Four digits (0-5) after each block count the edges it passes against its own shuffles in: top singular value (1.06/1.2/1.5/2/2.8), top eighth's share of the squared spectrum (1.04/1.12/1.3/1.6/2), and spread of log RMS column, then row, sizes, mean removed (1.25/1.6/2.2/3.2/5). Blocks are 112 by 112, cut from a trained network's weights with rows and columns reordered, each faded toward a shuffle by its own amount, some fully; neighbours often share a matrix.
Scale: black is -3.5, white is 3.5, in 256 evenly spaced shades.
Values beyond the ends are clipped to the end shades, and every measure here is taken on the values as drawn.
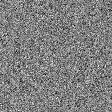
2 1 0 0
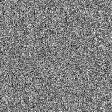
3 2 0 2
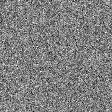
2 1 0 0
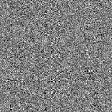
4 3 2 2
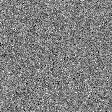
0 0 0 0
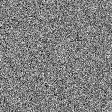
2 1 0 0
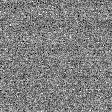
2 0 0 0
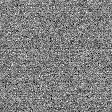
2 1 0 0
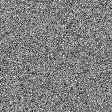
0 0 0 0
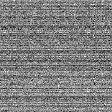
5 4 2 3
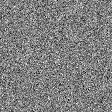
0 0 0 0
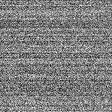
4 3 0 1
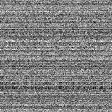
5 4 2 3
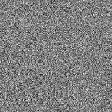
4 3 0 2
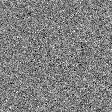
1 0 0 0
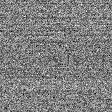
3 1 0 0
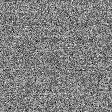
1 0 0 0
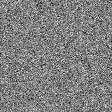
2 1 0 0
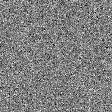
1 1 0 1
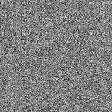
3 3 1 2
